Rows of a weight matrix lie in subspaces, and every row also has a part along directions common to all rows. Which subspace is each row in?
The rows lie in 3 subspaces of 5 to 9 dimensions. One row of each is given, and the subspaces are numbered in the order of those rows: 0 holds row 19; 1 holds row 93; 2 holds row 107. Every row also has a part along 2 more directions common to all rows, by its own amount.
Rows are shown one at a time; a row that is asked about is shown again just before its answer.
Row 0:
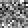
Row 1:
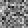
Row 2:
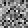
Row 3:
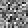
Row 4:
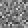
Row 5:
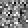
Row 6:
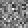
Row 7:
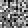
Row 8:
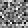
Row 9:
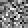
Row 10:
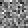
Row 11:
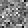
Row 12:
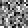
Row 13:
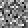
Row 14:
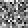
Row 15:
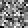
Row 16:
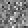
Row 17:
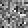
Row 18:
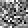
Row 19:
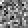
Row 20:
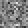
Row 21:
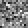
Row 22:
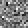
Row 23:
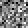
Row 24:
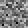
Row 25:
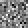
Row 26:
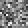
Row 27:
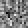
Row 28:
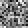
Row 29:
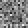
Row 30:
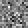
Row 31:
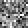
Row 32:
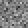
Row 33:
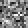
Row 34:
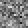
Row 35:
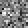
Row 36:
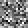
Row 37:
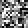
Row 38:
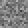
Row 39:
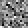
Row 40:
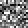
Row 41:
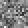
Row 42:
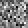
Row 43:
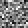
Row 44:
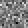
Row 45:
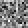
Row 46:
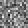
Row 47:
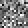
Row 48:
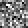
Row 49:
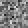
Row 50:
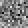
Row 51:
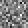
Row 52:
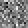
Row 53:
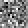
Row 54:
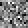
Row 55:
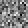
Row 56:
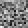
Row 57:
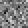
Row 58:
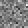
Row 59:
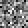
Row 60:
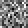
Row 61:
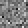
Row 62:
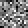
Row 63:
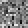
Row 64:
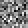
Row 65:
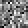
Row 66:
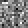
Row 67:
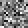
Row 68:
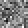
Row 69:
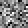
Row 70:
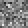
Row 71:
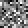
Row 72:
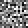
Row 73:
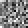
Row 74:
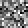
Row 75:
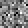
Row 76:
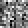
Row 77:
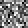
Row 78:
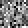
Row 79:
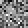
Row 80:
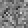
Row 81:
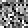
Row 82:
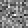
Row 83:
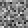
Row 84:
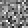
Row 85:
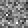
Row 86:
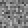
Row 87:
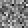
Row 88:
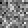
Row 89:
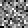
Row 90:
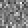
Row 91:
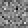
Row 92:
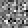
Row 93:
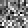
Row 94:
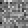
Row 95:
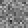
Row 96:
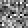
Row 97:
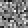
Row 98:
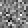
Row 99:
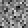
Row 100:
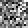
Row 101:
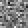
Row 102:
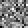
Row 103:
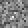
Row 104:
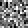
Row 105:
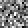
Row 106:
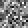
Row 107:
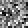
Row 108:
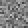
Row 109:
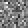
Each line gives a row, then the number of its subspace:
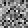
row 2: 1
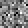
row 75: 2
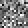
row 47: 1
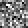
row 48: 2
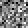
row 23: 0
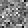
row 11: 2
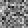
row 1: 1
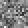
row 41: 1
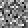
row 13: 0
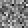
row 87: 1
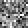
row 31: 1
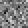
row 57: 2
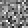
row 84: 2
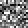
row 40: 1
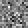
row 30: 1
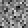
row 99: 2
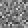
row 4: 2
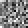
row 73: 0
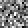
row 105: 0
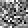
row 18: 1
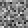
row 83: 1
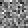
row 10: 1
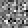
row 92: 0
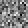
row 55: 2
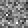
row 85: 2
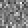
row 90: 0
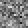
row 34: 1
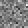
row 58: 2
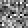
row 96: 1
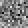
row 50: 1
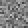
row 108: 0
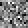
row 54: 0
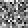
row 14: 1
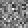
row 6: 0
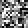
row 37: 2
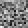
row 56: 1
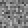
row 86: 1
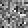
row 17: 1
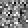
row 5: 2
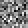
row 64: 0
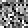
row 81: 0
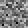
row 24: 2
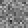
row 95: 0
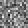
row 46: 1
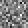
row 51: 2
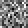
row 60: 0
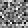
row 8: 2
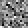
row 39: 2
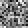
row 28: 1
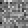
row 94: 1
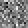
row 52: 0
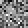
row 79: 0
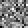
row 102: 0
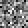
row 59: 2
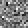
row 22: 2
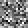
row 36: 2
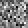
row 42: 0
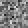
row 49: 0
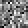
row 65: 0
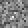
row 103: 0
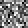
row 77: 0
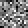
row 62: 1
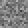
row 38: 2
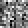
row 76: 1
